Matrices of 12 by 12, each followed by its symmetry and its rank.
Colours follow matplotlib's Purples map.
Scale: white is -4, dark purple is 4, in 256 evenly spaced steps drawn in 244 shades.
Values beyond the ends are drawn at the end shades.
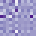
antisymmetric, rank two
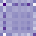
symmetric, rank one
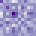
symmetric, rank two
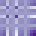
symmetric, rank one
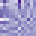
antisymmetric, rank two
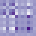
symmetric, rank one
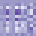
neither, rank two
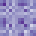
symmetric, rank two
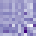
antisymmetric, rank two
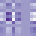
neither, rank one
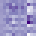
neither, rank two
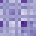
symmetric, rank two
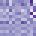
neither, rank two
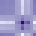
symmetric, rank one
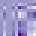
neither, rank one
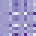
neither, rank one
